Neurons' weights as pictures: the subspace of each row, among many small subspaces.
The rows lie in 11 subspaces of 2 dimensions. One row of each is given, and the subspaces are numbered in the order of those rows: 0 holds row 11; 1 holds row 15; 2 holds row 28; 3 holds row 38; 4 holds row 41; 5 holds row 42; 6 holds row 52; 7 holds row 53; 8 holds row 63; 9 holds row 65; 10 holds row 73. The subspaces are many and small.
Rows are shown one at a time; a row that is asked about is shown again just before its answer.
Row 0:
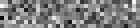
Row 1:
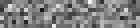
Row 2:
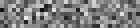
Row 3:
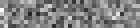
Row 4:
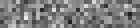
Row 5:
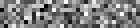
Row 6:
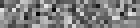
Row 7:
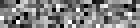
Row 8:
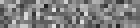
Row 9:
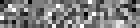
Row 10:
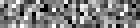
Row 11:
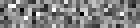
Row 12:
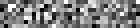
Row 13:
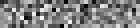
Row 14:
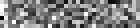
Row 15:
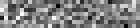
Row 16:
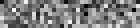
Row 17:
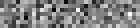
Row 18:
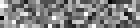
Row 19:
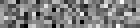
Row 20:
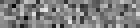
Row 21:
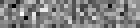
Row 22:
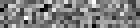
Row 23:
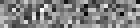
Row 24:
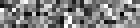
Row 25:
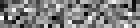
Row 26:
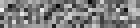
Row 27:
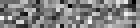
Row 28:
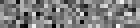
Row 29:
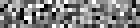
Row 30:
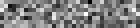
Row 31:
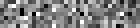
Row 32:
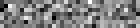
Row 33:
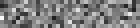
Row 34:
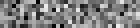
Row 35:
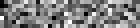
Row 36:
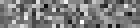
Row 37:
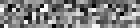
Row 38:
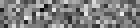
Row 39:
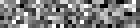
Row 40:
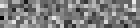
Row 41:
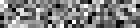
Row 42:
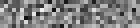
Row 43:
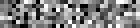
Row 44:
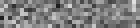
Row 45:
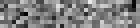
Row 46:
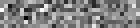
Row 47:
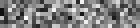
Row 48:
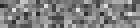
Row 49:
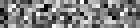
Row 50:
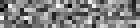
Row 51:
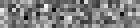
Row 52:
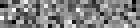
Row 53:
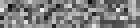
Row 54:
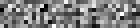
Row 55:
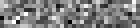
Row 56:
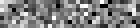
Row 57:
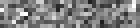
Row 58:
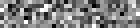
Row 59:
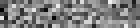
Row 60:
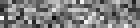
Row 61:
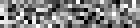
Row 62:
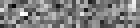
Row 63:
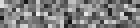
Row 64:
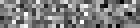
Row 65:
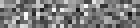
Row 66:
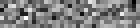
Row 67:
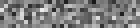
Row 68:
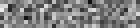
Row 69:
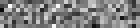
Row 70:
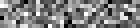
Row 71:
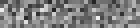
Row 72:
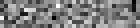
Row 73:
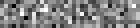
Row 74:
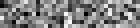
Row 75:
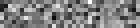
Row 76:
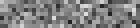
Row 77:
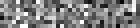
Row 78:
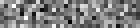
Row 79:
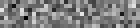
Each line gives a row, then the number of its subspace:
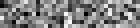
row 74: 8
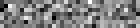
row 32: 4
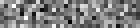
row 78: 10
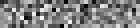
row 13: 5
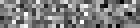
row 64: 0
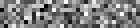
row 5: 3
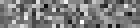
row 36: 0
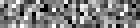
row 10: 10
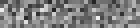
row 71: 5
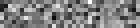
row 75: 4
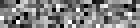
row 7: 9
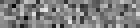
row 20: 10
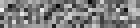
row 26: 7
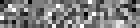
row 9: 7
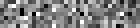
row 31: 2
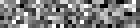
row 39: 0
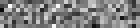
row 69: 7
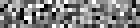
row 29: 5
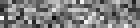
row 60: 6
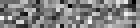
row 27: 10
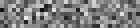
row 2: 3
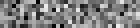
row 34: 10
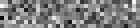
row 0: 6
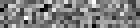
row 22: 3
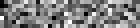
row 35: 8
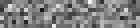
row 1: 7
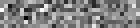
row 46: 3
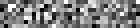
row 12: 4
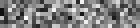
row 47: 6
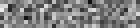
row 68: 4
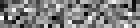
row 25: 1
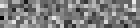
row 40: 6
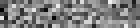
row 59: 1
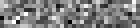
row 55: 9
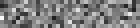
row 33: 1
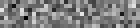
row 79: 0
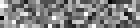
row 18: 8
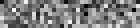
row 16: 4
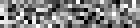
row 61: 6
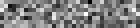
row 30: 4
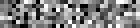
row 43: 10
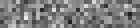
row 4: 9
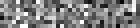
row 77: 2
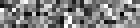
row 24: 8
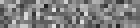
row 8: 0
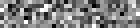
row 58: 3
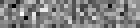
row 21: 10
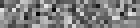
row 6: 6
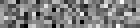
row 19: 2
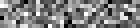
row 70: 8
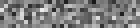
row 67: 5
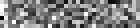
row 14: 8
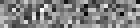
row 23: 4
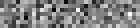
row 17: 9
